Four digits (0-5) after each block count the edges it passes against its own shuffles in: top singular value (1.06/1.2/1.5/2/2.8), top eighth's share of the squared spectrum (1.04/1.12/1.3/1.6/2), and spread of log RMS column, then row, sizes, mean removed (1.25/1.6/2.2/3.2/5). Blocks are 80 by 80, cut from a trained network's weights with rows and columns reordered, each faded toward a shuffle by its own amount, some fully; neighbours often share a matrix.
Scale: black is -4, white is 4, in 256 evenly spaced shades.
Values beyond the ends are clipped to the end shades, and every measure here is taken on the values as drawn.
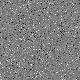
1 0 0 0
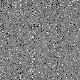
2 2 1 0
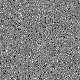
1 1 0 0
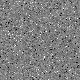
0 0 0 0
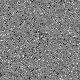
0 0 0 0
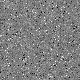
0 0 0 0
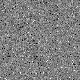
2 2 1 0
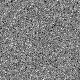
1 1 0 0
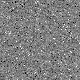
1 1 0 0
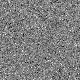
0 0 0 0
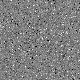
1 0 0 0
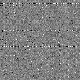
3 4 0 2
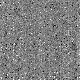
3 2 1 1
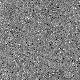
1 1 0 0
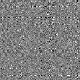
3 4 2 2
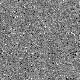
2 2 1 1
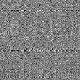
4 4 1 3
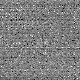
3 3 2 1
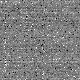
2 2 1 0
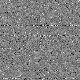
3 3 0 2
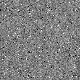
2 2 0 1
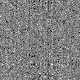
3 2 1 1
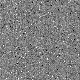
2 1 0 0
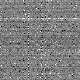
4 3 2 1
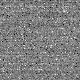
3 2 0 0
